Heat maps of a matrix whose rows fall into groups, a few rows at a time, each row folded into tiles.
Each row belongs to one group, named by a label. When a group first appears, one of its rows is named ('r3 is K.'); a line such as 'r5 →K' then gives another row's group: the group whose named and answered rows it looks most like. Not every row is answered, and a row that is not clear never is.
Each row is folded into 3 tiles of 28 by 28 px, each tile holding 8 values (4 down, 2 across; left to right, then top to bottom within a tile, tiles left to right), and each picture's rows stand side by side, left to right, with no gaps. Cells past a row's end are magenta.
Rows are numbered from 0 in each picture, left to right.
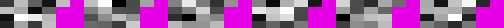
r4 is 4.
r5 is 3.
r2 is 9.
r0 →4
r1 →4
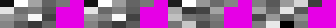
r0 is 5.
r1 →5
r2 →5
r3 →3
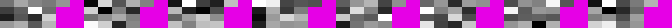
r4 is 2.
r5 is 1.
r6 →3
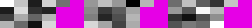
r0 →4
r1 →9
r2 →9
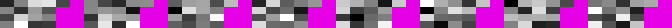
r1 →4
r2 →2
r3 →1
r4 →9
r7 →1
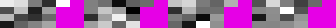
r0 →2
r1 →4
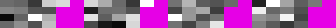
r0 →4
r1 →2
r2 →2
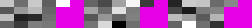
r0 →2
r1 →3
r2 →5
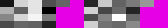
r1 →1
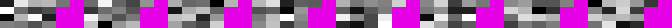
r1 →2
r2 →2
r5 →4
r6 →4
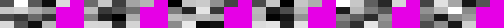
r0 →9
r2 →5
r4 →2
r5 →9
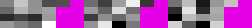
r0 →9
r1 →3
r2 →4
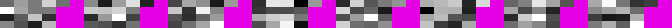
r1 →3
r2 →9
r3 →5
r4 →1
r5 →2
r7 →9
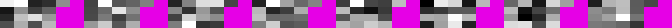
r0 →4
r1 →9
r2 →3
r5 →5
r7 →5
